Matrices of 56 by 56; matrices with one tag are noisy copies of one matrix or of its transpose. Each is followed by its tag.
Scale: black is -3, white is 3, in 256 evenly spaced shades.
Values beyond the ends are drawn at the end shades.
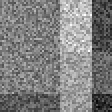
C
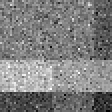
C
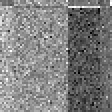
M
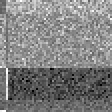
M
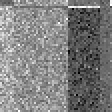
M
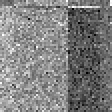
M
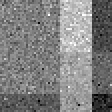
C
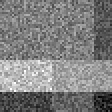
C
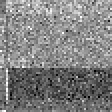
M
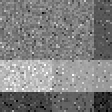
C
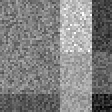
C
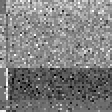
M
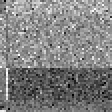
M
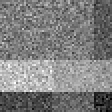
C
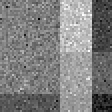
C
